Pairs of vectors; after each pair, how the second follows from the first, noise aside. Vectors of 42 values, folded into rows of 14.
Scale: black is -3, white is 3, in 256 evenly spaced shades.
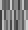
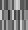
wrapped around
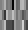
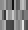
copied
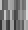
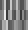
wrapped around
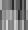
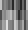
copied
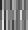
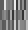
wrapped around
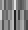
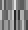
copied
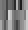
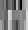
copied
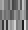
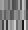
copied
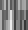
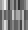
wrapped around
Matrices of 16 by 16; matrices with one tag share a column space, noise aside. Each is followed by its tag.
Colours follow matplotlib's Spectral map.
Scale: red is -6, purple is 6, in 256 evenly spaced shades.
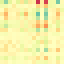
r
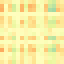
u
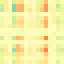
u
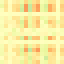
u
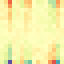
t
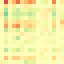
r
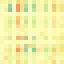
u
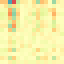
r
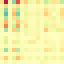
r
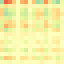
r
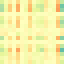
u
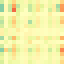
u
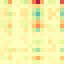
r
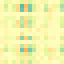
u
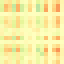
u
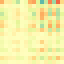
r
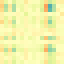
u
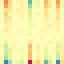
t
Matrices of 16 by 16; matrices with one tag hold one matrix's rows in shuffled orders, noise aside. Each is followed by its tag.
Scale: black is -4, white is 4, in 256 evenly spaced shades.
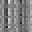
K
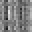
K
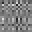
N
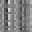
K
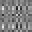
N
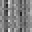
K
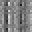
K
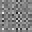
N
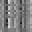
K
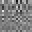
N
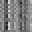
K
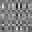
N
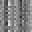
K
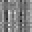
K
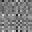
N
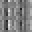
K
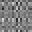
N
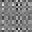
N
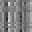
K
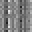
K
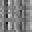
K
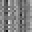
K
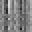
K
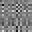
N
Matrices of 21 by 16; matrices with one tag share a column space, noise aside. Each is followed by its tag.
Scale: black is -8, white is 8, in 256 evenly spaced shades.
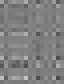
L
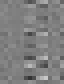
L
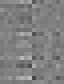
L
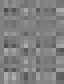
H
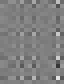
L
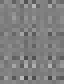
L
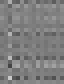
L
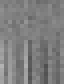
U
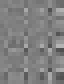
H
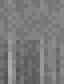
U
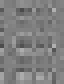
H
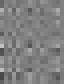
H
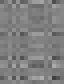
L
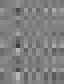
H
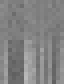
U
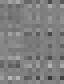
L
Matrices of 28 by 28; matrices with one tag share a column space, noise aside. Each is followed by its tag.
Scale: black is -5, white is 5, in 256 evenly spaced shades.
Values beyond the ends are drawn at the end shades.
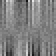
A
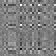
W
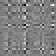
W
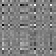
W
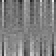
A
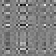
W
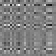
W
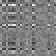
W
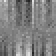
A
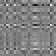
W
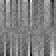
A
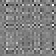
W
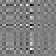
W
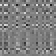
W
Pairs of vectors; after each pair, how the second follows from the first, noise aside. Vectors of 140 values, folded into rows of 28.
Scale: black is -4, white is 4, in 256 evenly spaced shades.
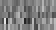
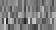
sign-scrambled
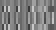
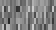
sign-scrambled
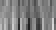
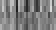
wrapped around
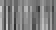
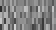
sign-scrambled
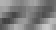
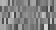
sign-scrambled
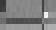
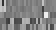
sign-scrambled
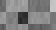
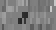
partly zeroed
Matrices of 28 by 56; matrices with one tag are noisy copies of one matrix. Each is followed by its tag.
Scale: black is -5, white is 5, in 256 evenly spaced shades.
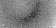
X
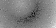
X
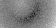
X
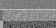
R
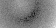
X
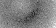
X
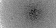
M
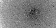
M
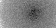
M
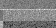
R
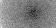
M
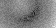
X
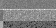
R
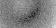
X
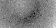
X
